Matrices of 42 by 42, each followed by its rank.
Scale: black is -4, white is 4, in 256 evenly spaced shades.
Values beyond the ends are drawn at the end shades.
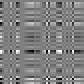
one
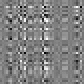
two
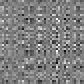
three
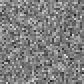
full rank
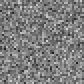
full rank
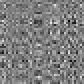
five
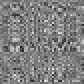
five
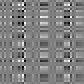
one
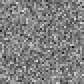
full rank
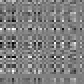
two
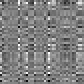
two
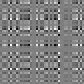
one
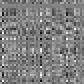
three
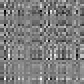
three
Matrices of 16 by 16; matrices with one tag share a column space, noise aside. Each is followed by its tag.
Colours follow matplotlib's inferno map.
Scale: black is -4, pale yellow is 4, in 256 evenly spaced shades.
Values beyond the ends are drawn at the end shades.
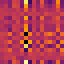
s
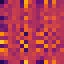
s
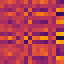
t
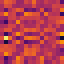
t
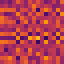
t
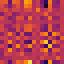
s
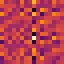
t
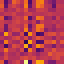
s
